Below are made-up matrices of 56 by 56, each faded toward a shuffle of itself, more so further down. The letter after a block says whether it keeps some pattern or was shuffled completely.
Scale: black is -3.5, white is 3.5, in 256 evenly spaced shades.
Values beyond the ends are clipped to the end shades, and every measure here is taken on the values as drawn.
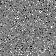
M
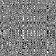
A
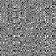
A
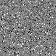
M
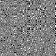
A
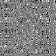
A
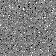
M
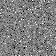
M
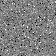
M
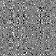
A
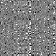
A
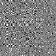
A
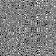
A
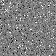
M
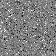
M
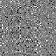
A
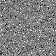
M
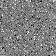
M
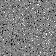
M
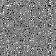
A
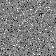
M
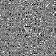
A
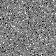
M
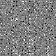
A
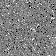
M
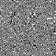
A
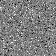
M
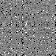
A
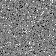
M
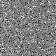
M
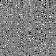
A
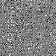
A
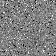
M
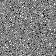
M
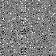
A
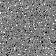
M
